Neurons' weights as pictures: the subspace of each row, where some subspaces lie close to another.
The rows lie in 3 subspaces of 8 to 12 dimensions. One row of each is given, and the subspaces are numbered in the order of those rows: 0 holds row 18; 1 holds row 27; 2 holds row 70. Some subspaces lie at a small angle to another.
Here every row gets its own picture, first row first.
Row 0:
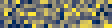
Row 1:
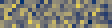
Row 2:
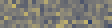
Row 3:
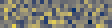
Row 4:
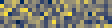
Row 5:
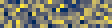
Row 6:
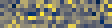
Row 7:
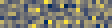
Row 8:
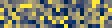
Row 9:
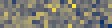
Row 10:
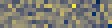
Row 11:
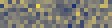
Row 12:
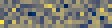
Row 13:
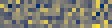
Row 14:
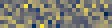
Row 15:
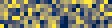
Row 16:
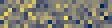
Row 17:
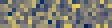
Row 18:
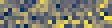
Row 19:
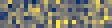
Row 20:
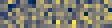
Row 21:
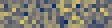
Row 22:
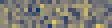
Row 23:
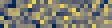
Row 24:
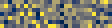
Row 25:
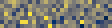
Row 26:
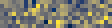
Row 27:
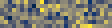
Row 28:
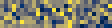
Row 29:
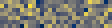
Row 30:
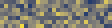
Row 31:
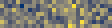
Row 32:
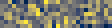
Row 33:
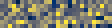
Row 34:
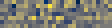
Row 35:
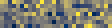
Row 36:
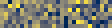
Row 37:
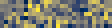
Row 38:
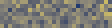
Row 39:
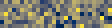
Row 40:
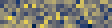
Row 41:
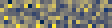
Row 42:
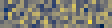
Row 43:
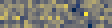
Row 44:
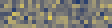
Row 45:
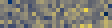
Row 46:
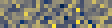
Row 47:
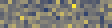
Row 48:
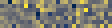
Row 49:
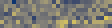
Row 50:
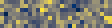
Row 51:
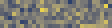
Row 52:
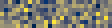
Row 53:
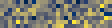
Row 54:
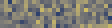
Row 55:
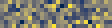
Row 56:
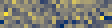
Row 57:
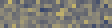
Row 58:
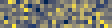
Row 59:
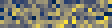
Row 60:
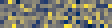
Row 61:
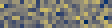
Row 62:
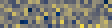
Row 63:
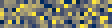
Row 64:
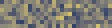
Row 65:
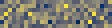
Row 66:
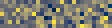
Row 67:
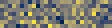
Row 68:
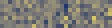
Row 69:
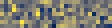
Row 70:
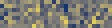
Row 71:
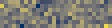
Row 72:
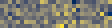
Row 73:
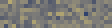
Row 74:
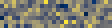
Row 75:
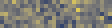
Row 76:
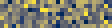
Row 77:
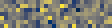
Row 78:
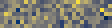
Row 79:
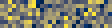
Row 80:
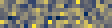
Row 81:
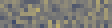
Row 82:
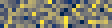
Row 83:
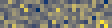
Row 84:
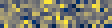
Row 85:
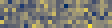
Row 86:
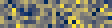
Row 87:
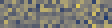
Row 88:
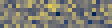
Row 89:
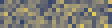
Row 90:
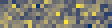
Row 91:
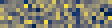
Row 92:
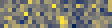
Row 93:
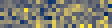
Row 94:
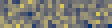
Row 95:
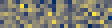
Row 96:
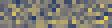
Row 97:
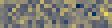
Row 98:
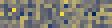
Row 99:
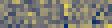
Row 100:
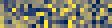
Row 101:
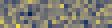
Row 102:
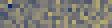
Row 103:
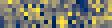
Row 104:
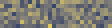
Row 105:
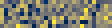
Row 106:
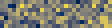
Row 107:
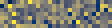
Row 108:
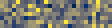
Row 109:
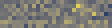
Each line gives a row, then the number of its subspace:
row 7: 1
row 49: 0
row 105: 0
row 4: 2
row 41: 2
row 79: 1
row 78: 0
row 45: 0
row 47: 1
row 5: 0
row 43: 2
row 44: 1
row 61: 1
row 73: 1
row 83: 1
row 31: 2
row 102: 1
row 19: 1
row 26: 1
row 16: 0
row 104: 2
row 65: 0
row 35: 2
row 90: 2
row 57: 1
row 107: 1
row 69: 2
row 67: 2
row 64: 2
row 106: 2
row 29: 1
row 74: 2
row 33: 0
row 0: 0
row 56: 0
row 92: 2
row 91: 2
